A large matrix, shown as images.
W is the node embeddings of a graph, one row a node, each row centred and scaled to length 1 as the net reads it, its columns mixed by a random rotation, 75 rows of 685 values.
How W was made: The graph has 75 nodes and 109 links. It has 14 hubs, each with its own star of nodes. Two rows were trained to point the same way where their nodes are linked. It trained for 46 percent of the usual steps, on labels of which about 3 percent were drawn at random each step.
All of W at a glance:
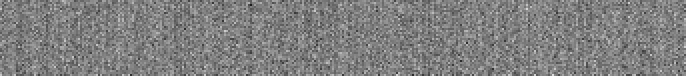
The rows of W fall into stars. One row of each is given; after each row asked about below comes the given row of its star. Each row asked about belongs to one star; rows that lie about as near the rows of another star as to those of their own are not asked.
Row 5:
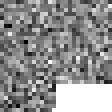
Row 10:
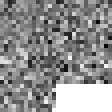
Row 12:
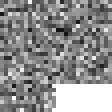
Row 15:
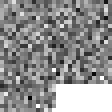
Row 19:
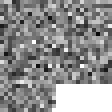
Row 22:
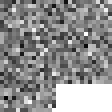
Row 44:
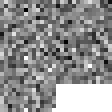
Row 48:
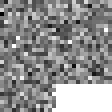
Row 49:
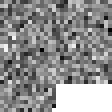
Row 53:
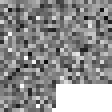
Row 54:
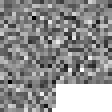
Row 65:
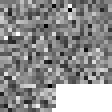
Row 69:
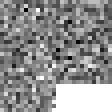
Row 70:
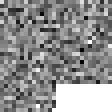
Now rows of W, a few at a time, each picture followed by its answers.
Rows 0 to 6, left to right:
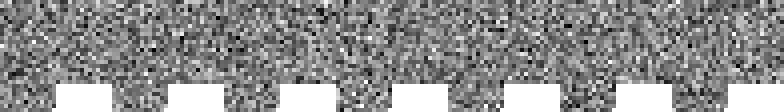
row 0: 19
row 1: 44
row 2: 69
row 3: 5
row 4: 54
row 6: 53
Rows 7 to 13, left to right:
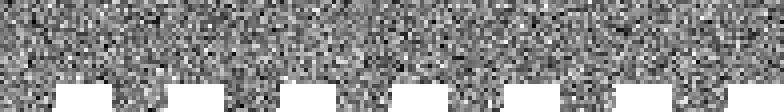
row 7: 5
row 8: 65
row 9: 53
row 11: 19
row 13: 12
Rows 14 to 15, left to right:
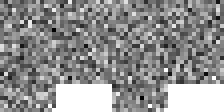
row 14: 22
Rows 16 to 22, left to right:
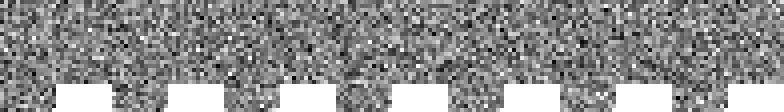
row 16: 49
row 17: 5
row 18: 65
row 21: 22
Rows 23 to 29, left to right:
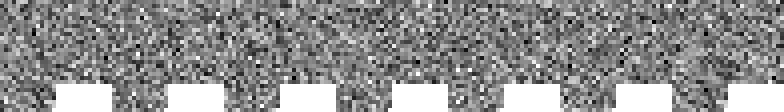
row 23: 10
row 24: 48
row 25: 15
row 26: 70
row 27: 69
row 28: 44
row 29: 10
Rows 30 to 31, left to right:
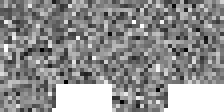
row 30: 49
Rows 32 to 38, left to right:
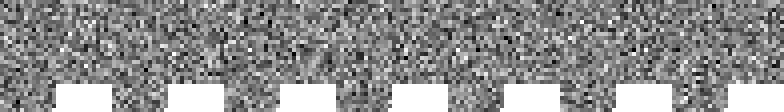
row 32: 53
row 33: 22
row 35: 49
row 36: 44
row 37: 54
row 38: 12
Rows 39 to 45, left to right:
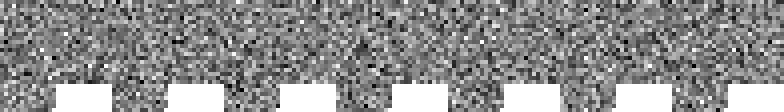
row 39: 69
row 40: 70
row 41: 15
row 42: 15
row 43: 19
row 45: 44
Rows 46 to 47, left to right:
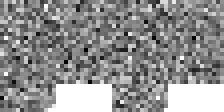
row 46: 65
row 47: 5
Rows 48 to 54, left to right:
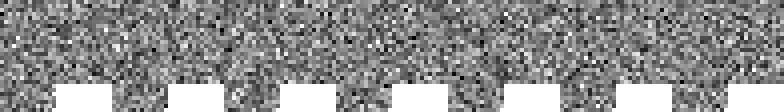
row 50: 12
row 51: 44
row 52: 10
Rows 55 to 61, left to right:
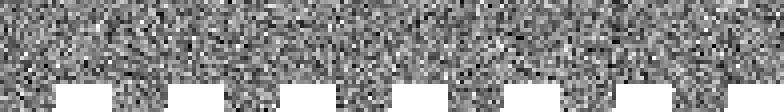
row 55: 48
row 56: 19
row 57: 22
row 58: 69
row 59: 19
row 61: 48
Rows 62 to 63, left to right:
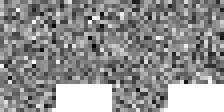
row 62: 15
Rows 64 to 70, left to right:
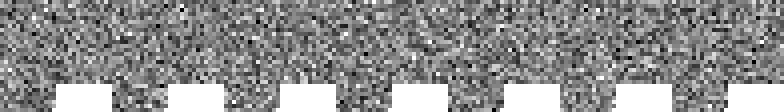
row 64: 10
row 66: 5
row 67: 53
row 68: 44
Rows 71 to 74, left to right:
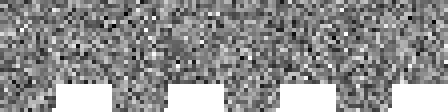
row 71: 49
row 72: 70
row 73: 65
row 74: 53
